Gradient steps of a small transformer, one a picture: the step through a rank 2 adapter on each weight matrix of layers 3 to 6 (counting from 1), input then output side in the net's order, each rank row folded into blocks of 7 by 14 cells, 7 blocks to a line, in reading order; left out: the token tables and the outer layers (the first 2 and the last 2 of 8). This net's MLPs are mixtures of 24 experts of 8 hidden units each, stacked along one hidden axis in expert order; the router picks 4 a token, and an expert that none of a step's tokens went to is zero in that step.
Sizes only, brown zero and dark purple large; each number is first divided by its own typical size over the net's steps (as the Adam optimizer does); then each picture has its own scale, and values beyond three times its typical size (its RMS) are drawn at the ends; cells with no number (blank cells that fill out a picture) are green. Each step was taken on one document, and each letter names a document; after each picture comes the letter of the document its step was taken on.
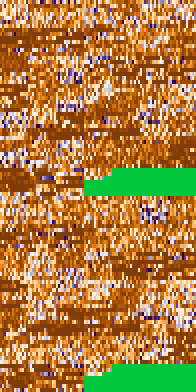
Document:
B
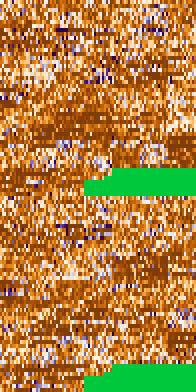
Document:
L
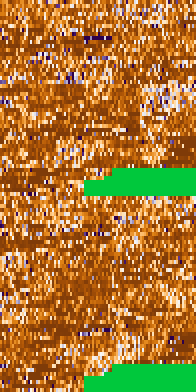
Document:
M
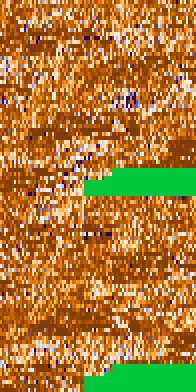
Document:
M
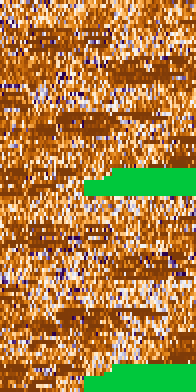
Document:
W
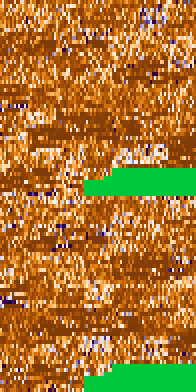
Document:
M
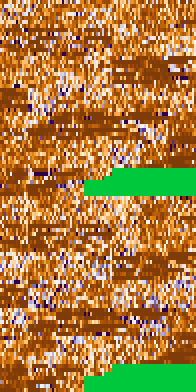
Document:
W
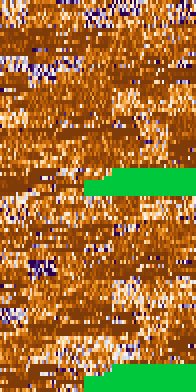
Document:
B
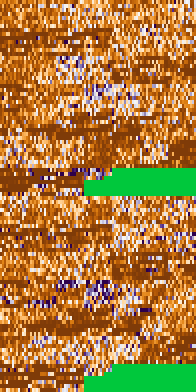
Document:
B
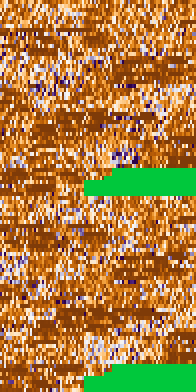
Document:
W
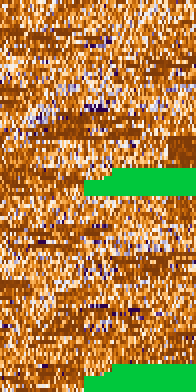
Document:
L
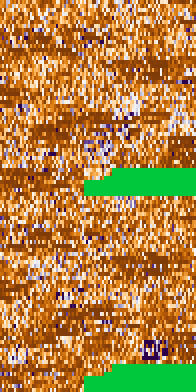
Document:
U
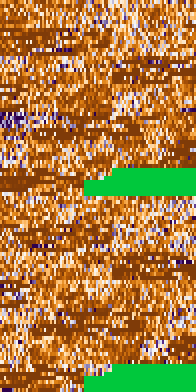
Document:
B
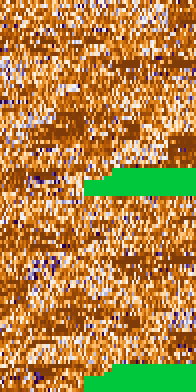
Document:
L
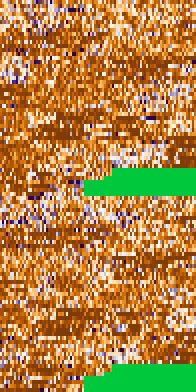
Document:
L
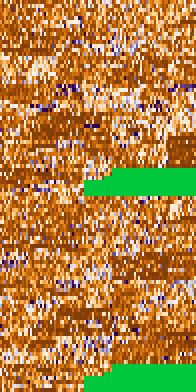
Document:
U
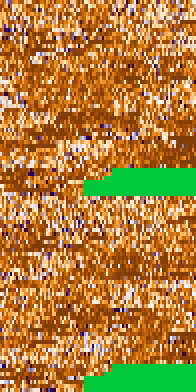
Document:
M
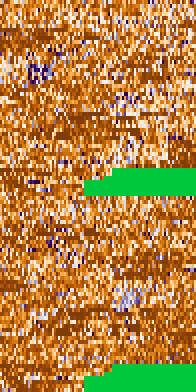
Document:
U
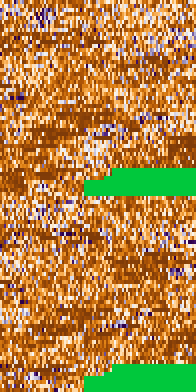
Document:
L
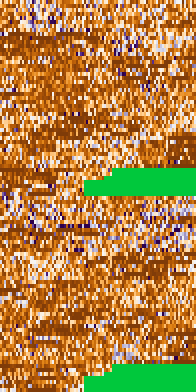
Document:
L
